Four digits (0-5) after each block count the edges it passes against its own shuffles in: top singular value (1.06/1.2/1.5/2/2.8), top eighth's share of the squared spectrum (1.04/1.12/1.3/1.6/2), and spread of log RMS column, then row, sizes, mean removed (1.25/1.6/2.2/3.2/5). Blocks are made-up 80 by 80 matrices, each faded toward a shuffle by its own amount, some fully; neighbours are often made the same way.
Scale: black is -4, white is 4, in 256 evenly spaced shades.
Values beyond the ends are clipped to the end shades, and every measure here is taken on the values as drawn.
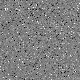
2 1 0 0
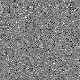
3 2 0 1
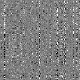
4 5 3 2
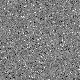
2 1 0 0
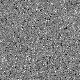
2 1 0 0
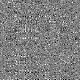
3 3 2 2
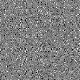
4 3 2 2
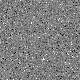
0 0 0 0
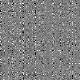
2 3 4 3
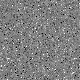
0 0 0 0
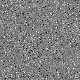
0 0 0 0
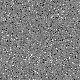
0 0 0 0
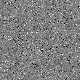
0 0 0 0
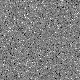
0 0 0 0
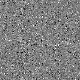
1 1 2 1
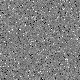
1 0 0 0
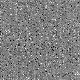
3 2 1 0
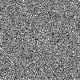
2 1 0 0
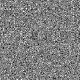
3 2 1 1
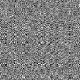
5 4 3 3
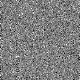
1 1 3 0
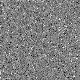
0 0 1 0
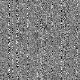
2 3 4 0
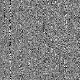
2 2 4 0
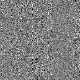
1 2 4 0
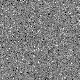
0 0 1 0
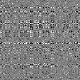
5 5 3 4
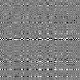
5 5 3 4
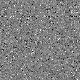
3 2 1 1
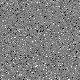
2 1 0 0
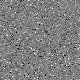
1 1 0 0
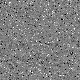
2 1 0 0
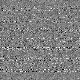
2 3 0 4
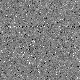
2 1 0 1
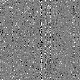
4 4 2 1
